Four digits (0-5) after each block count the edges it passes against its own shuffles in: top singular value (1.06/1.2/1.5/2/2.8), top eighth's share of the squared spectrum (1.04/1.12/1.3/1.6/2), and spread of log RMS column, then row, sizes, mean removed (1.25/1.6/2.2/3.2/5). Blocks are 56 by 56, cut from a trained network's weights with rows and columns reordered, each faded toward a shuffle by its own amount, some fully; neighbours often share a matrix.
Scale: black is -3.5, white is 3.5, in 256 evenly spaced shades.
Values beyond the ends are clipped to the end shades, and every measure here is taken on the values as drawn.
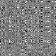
4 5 3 3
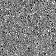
0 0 0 0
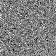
0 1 0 0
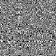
3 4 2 2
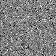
0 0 0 0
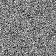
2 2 0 0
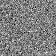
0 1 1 0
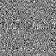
3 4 2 2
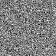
2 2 0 1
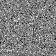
1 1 0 0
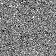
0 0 0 0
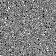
0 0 0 0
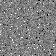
0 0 0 0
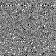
3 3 0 1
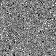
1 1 0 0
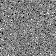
0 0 0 0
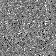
2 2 0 0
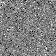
0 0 0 0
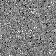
1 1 0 0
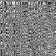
4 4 2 3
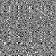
4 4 2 2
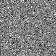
2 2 0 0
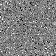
1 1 0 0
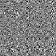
3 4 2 2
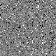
3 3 2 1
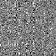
3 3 2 1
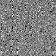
3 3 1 1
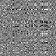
4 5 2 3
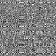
4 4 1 3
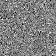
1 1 0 0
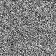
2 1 0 0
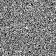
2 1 0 0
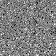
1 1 0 0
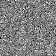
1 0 0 0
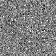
2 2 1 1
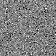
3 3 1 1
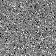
1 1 0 0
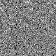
3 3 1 1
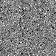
1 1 0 0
